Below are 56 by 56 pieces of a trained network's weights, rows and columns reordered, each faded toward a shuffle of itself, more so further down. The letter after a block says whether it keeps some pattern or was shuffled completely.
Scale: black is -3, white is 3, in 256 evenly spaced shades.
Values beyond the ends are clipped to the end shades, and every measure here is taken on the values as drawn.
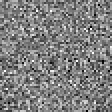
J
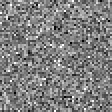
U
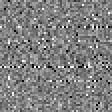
J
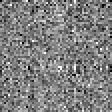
J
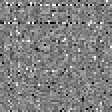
J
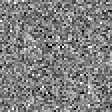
J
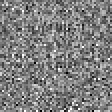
J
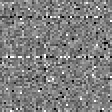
J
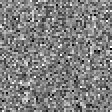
U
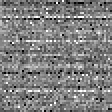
J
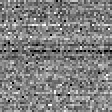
J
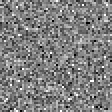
U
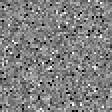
U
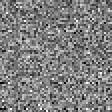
J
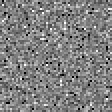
U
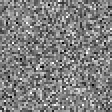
U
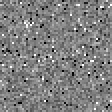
U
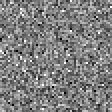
U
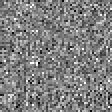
J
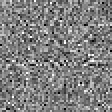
J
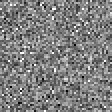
U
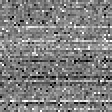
J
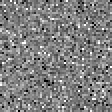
U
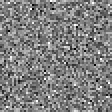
U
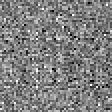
J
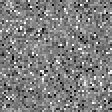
U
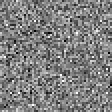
J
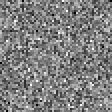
U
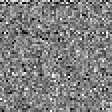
J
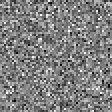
U
